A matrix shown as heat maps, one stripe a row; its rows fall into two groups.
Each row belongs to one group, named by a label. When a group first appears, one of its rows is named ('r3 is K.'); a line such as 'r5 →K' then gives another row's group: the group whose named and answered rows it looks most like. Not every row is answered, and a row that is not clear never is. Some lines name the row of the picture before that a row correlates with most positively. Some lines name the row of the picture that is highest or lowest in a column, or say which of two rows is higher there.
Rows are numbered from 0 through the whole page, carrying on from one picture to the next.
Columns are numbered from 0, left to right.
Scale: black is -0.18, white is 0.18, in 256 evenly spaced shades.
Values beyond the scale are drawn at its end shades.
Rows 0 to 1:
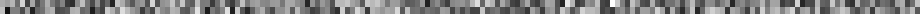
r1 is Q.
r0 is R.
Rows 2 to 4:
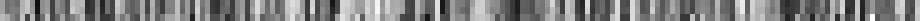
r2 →R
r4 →R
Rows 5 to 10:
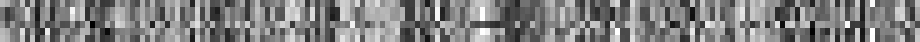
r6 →R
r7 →R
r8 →Q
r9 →R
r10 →R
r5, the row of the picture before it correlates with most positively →4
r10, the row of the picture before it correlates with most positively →4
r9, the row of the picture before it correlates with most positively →4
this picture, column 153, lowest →8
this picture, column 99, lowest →8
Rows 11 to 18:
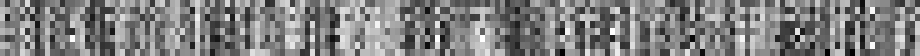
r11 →Q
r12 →R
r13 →Q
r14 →R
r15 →R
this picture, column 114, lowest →13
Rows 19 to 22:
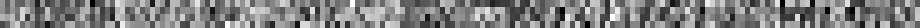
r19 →Q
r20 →R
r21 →R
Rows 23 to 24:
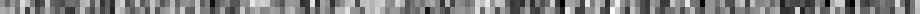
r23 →R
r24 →R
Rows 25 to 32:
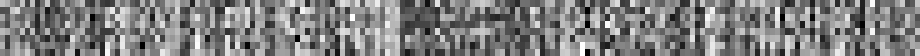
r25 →R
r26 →Q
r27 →Q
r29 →R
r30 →Q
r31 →Q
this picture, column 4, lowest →30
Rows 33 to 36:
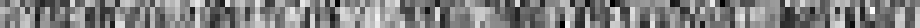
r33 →Q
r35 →R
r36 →R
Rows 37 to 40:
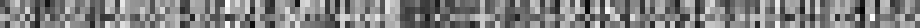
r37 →Q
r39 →R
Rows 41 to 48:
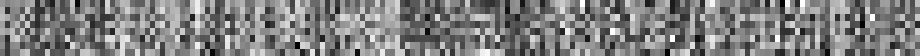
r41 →Q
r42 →Q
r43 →R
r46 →Q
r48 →R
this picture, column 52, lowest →43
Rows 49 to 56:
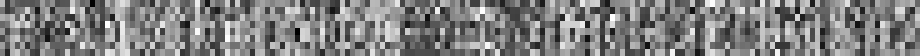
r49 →Q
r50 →R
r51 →R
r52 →Q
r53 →Q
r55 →R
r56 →Q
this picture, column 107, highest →52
